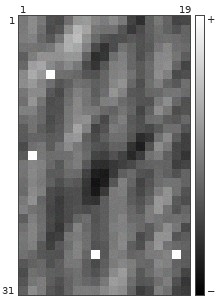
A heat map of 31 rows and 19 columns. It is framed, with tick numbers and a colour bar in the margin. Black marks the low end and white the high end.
The top left is the ninth with the highest average. Stripes running up and down repeat 4 times from left to right. The halves do not mirror each other. Overall the values sit about 40% of the way up the scale. There are four isolated cells, each far higher than the cells round it.
